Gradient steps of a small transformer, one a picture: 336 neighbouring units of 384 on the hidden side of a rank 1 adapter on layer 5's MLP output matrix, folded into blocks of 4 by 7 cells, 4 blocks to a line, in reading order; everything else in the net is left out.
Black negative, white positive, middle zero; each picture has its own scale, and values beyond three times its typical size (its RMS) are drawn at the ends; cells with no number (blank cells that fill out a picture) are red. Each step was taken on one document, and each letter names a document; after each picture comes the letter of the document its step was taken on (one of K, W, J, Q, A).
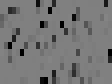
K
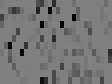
K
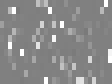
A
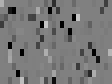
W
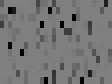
W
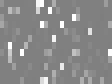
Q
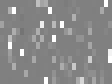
A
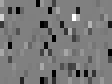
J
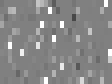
W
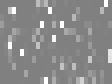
A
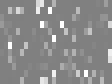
J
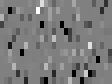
W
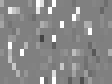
W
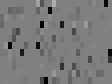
K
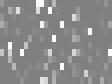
Q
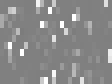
K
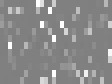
J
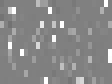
A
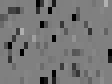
K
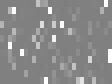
A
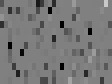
W
